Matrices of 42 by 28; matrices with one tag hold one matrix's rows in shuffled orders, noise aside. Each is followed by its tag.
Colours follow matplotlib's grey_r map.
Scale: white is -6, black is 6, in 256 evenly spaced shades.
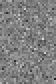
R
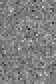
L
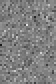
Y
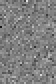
Y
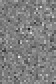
L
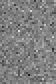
L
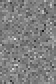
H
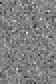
Y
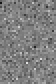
Y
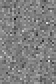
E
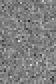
L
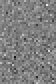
E
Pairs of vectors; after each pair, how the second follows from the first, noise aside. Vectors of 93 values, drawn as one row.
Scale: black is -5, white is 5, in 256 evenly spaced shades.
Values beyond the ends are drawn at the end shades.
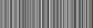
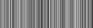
sign-scrambled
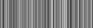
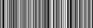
scaled up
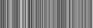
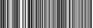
scaled up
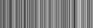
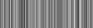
sign-scrambled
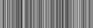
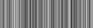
reversed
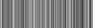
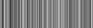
reversed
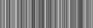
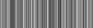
reversed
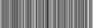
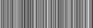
sign-scrambled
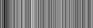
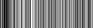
scaled up
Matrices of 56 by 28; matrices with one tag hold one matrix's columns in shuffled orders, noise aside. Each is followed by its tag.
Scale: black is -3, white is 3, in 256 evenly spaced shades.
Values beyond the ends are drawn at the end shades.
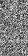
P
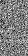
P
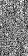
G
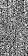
G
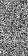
P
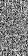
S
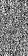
S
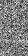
P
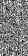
S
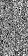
S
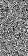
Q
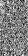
S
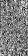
S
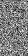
Q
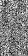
G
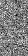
P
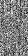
G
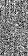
G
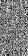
S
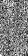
S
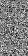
Q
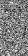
Q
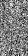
S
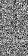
P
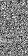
P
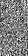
S
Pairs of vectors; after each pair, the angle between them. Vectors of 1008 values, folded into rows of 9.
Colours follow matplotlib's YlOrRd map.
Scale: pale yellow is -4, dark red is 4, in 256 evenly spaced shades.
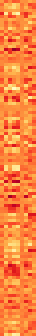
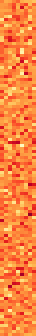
orthogonal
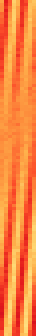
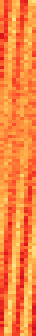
nearly parallel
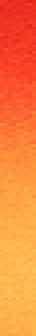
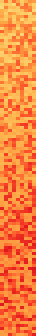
partly opposed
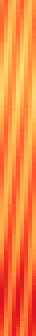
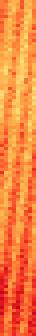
nearly parallel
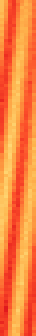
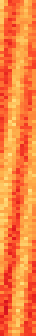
nearly parallel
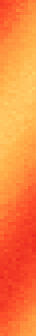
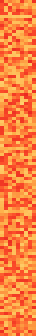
orthogonal
